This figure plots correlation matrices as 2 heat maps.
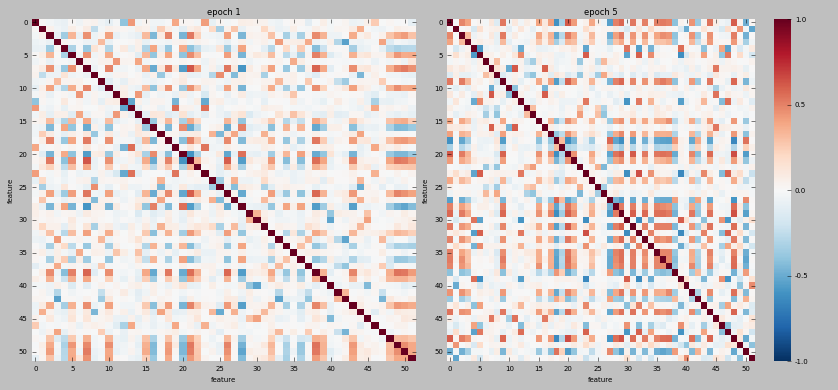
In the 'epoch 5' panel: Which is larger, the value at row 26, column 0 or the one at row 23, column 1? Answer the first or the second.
the second
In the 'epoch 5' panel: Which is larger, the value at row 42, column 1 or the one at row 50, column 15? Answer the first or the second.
the first
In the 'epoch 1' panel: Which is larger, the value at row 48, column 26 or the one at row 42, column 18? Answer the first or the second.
the first
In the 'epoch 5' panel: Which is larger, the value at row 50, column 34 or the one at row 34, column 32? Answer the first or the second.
the second
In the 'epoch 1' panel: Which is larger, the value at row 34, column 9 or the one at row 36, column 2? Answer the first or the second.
the first
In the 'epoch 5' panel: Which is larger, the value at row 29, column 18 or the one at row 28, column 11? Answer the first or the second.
the second
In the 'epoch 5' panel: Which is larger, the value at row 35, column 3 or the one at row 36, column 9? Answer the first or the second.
the second
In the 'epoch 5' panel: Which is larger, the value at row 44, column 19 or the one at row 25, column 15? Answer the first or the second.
the second
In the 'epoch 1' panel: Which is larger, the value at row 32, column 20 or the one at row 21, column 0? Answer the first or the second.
the second
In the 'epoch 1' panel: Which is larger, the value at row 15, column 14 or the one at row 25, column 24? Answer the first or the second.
the first
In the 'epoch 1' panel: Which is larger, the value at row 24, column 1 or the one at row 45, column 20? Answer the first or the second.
the first
